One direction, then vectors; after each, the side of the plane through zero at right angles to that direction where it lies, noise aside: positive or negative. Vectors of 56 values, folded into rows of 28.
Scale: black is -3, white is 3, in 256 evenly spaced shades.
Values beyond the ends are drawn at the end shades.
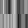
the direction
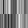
negative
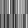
negative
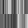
negative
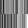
negative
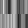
positive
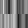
positive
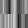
positive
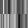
positive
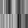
positive
